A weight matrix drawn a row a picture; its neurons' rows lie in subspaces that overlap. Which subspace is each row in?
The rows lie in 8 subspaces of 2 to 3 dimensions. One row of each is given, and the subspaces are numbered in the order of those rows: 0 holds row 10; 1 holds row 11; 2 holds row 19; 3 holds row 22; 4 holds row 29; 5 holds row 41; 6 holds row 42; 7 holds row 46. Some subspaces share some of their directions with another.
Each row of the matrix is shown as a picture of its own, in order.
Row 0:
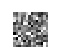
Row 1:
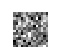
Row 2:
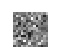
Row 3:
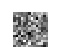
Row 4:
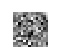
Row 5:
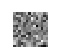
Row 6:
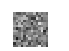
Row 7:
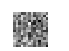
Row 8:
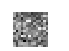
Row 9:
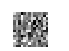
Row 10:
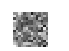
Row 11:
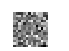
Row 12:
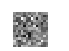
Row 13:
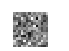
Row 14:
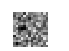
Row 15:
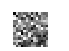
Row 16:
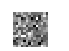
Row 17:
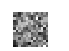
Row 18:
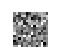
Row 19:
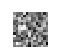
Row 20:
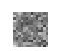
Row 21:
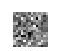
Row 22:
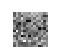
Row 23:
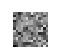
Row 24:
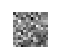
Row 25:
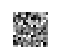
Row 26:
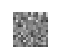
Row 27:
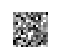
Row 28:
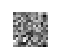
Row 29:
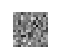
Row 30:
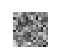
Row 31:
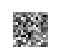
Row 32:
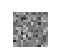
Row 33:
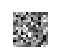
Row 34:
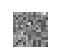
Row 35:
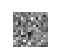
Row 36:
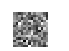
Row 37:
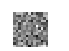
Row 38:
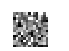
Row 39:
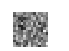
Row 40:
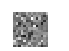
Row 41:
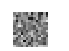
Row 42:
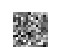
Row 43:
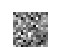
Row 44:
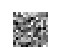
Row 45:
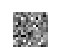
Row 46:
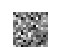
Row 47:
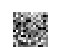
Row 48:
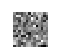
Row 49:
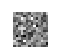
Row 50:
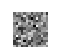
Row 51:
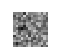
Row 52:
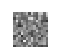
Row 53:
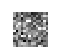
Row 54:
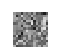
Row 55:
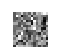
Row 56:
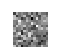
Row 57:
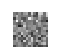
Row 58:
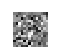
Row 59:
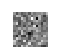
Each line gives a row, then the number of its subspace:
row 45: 4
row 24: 7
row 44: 3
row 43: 7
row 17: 0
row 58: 1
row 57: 5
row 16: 4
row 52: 5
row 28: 7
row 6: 2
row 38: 5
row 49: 2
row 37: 1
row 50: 2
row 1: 0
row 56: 7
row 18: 6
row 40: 6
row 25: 6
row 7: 4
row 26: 5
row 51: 2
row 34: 4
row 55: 4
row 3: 6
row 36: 1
